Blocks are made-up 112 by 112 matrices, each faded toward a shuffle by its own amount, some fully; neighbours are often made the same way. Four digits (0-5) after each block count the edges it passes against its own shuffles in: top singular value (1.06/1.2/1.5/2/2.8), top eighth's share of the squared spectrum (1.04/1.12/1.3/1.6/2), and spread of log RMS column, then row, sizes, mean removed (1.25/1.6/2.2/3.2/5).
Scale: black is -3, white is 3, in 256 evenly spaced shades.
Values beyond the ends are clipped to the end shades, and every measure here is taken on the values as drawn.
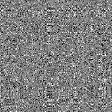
4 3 2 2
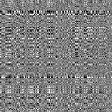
5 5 4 4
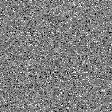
3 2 0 1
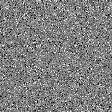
3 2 0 1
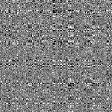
5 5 3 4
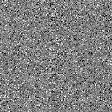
4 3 2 2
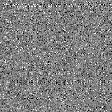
4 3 1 2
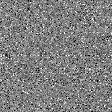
3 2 0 1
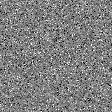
1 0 0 0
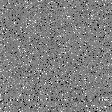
3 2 0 1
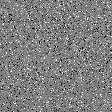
2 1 0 0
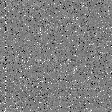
3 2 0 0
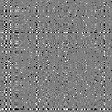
5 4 3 3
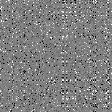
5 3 2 2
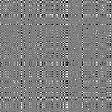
5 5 4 4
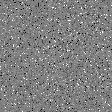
2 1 0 0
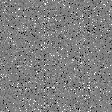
4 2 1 1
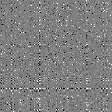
5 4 2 2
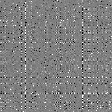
5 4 3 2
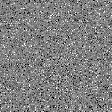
4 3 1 2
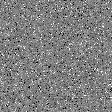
1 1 0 0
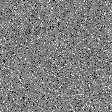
2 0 0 0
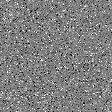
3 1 0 1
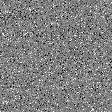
2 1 0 0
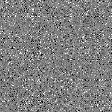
4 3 2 2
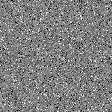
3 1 0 0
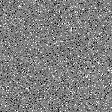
3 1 0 0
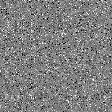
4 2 1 1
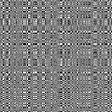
5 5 5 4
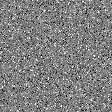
2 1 0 0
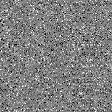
4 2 1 1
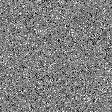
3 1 0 0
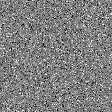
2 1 0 0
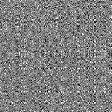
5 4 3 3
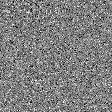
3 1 0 0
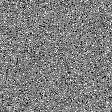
0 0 0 0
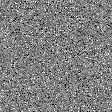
0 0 0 0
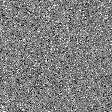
0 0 0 0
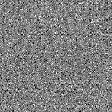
4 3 1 1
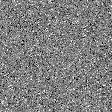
2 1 0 0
